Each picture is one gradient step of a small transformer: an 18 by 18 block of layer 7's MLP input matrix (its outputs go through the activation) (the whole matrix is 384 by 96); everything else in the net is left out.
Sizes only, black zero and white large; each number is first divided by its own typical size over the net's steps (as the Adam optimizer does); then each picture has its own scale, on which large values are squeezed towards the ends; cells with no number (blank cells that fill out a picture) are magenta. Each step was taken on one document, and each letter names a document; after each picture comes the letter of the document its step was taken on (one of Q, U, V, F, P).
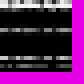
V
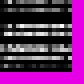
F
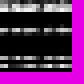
V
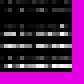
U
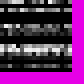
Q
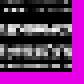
Q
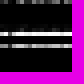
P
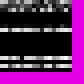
V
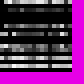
F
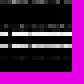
P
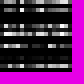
U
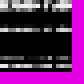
V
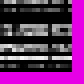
F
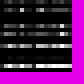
U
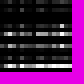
U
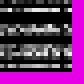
Q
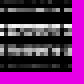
Q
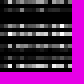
U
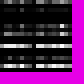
U
